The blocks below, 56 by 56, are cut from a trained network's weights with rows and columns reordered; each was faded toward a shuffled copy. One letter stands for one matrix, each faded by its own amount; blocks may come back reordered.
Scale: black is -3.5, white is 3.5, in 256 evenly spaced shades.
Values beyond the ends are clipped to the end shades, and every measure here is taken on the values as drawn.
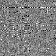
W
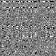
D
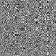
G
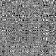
D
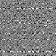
D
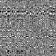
D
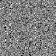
W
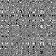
D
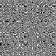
D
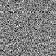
W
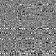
D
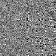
G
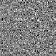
G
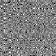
G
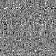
G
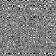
D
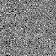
W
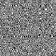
G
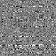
D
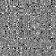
G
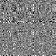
G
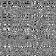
D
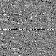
W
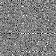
W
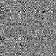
G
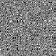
G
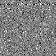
W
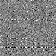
W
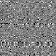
D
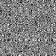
W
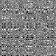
D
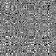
G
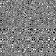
D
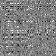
D
